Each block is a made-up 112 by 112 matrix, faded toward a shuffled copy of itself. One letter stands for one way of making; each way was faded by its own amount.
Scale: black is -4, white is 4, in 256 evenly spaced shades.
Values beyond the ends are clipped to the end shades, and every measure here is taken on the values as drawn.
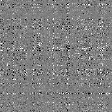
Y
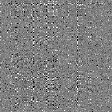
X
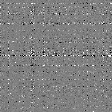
Y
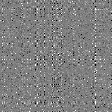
X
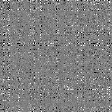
Y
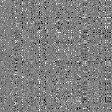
X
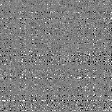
Y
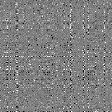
X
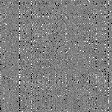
X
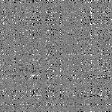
Y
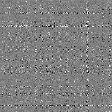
Y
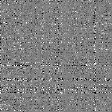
Y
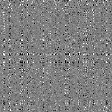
X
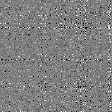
Y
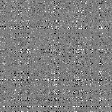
Y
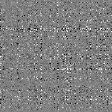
Y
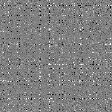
Y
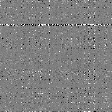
Y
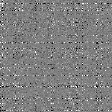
Y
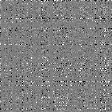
Y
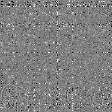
Y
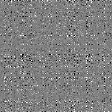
Y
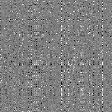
X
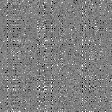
X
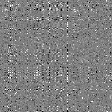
X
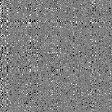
X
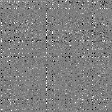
Y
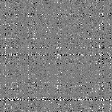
Y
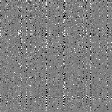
X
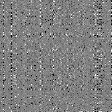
X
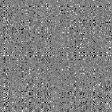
X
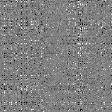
X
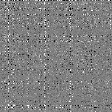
Y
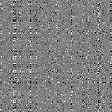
X
